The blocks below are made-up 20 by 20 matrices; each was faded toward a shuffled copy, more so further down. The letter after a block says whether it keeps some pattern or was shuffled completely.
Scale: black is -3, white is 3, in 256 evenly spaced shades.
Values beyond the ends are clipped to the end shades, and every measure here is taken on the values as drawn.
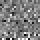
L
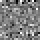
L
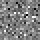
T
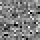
T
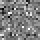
L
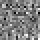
L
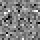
T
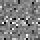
L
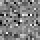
L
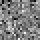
L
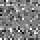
L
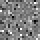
T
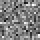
T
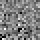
L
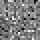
L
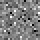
T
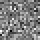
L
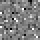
T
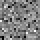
L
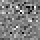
L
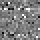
L
